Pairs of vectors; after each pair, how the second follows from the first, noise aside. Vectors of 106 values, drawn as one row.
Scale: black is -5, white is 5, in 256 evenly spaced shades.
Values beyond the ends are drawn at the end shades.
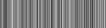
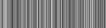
negated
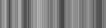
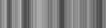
copied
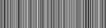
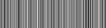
copied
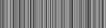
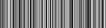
scaled up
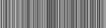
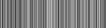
negated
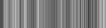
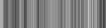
negated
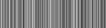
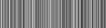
copied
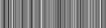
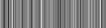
copied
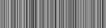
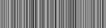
copied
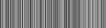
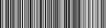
scaled up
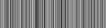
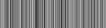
copied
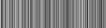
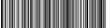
scaled up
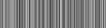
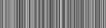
copied
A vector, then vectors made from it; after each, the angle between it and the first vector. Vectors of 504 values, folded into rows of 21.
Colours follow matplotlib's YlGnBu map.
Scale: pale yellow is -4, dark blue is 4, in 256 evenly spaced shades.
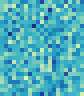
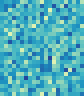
nearly opposite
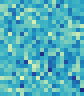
orthogonal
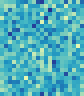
nearly parallel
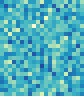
nearly opposite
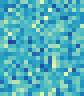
nearly opposite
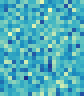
nearly opposite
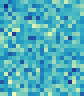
partly opposed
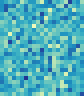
nearly opposite
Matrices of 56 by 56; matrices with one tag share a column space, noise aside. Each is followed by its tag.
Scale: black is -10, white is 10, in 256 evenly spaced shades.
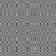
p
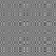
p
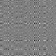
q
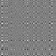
q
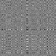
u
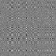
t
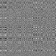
t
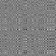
u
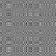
p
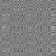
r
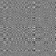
t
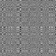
r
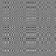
t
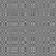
p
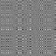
u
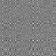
q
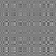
p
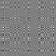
t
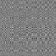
t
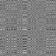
u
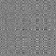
u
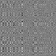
p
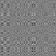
p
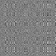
p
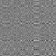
q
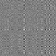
u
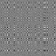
t
